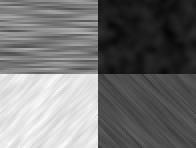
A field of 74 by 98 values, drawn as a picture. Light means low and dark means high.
It is made of 2 by 2 panels. Panel 1,1: middling, streaked across. Panel 1,2: very high, blotchy, faint in contrast. Panel 2,1: very low, slanting up to the right, faint in contrast. Panel 2,2: high, slanting down to the right, faint in contrast.
